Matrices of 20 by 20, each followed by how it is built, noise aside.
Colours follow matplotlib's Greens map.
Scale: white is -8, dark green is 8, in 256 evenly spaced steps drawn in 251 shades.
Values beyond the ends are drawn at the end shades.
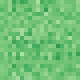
low rank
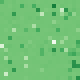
sparse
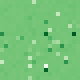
sparse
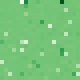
sparse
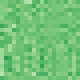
low rank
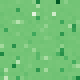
sparse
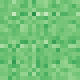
low rank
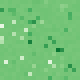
sparse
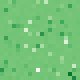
sparse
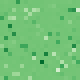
sparse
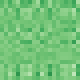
low rank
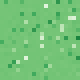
sparse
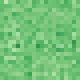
low rank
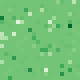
sparse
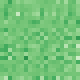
low rank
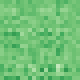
low rank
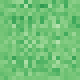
low rank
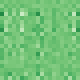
low rank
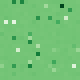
sparse
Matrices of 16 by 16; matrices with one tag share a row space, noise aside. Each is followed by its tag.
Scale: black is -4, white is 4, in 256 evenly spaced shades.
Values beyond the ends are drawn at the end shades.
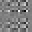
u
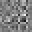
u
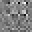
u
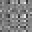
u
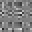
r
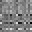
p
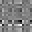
r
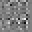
u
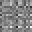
p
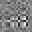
u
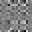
u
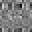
r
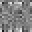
r
